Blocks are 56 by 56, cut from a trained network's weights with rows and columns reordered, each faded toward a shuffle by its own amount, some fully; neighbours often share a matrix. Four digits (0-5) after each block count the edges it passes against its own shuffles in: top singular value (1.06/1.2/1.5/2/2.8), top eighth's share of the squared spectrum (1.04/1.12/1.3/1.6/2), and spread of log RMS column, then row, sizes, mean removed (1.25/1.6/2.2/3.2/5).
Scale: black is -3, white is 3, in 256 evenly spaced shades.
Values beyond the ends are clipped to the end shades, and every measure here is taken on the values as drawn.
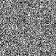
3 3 1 1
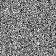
1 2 0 0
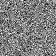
1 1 0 0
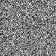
3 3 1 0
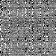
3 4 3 1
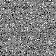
0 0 0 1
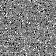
1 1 0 0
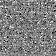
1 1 0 0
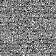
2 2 1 0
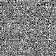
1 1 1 0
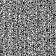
2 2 0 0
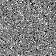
0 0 0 0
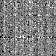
3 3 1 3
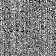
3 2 0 1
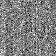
2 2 0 1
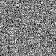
2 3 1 1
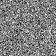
2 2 0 0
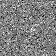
0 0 0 0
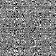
2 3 3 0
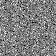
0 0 0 0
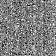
2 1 0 0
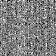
3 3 0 2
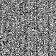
2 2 0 1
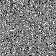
0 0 0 0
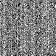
3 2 1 1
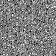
1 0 0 0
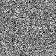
2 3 1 1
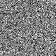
0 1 0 0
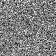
0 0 0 0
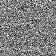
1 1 0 0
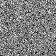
1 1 0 0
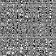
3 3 4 1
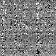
2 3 3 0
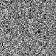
3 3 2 1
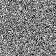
2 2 0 0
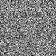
3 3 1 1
